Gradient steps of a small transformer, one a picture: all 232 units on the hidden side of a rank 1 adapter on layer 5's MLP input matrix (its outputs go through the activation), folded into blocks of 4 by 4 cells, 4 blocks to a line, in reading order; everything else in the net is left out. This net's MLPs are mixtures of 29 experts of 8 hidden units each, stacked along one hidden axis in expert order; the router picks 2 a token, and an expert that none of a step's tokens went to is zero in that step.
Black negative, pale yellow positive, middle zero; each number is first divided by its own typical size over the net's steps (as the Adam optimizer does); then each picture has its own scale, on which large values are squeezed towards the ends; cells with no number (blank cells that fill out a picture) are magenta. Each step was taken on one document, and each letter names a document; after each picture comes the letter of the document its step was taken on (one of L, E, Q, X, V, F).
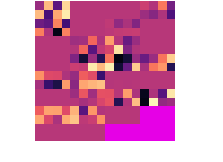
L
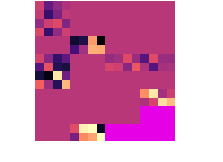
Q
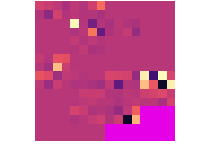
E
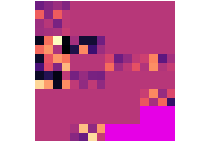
Q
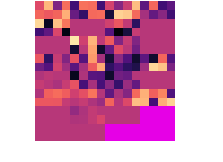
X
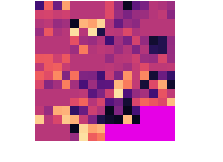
L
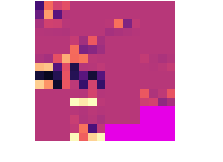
Q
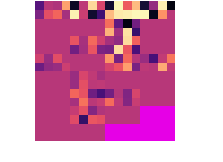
X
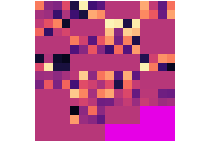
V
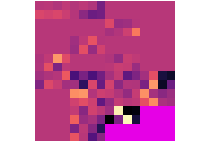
E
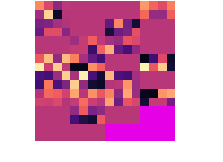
X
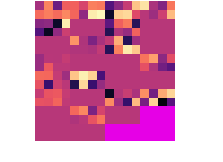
V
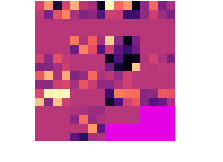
V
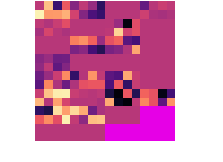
V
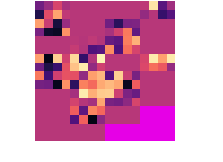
L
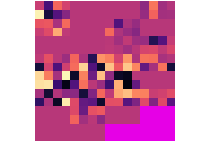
L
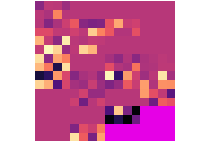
Q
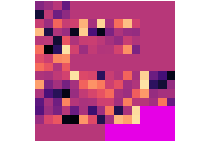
E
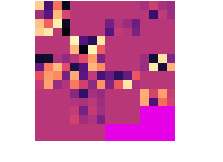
E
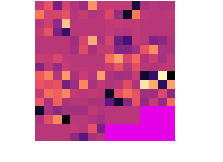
V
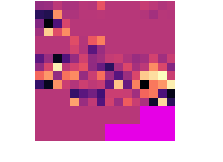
E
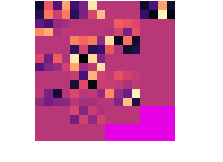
X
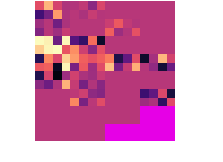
Q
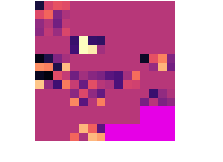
Q
